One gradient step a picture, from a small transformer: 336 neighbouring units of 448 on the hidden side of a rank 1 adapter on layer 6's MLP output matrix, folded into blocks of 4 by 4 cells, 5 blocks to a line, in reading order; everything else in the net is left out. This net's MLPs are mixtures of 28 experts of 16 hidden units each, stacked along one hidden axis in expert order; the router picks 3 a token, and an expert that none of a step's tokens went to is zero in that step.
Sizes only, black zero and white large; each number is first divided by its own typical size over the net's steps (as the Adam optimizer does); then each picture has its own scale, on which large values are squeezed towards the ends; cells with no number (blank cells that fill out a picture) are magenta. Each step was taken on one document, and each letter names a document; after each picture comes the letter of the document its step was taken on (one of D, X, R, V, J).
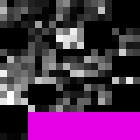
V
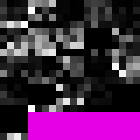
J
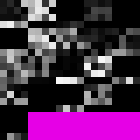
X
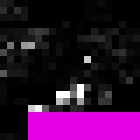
J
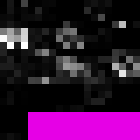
J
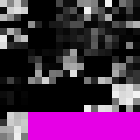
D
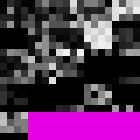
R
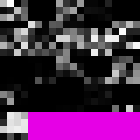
D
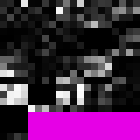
V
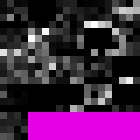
J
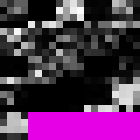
D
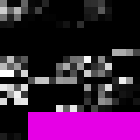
V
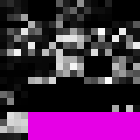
D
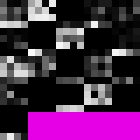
X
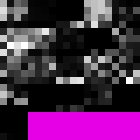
J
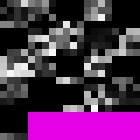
X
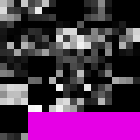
V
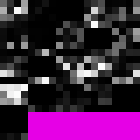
V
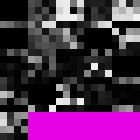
R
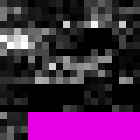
J
